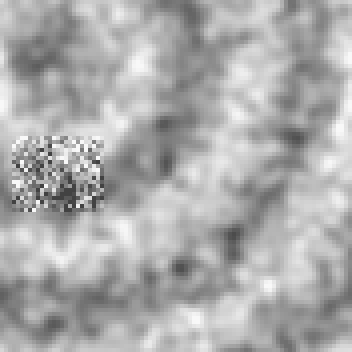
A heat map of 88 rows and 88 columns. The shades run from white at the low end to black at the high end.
Histogram: bell-shaped. Odd patch: rougher, in the middle left. Roughest part: middle left. Rings: centred on the top left. Mirror symmetry: none.
